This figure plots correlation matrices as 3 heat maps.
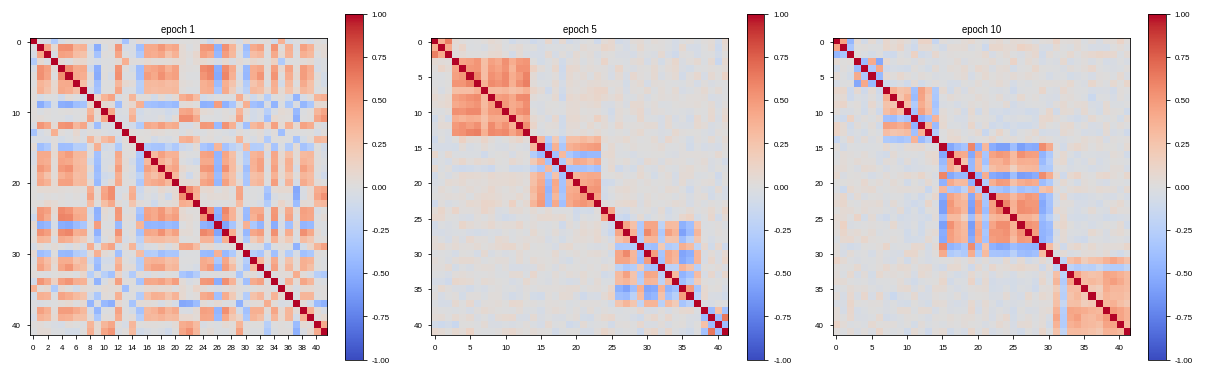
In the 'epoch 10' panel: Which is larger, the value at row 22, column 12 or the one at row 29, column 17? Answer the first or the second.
the first
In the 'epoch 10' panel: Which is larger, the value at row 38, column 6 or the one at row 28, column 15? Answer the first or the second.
the first
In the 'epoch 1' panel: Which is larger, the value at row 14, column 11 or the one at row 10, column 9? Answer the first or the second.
the first
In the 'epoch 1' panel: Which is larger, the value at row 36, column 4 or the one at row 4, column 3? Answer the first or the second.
the first
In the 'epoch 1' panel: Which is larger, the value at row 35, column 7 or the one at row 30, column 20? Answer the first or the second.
the first
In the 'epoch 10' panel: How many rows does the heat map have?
42
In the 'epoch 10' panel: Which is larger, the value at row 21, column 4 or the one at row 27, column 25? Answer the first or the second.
the second
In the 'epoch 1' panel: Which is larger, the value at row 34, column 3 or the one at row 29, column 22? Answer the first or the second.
the second
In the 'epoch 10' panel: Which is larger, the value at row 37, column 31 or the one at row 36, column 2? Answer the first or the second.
the first
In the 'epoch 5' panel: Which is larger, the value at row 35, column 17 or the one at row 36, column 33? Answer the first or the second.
the first
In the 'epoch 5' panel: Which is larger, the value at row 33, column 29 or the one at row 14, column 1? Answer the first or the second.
the second
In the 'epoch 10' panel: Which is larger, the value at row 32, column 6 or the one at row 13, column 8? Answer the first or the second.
the second
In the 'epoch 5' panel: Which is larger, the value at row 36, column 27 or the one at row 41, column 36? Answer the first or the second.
the second
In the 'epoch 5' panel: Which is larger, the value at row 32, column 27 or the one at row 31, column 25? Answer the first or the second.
the second
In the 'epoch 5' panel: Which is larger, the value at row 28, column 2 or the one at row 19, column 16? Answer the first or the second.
the first
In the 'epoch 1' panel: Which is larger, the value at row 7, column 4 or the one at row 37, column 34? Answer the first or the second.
the first
